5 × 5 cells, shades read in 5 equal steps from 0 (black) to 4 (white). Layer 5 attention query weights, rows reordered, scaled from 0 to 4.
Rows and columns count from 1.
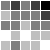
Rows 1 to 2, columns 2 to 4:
1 2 1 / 2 2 2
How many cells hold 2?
10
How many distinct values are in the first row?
3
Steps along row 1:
down up down down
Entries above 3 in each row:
0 0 0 2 1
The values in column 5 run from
0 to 4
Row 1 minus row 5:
-1 -1 -1 -2 -4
